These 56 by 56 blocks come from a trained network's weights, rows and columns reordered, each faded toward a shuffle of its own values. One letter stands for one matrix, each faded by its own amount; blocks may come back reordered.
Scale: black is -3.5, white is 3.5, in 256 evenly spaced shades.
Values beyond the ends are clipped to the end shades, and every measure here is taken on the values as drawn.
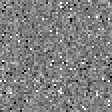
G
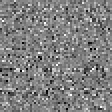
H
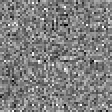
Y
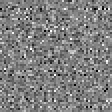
H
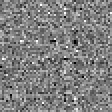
Y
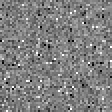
G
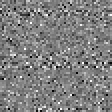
H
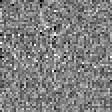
Y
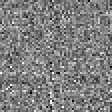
Y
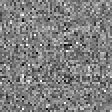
Y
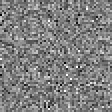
Y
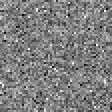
G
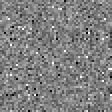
G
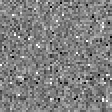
G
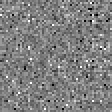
G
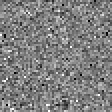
G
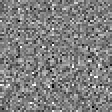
Y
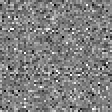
H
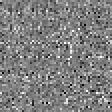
H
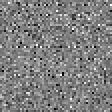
H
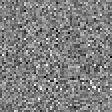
Y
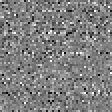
H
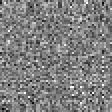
Y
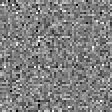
Y
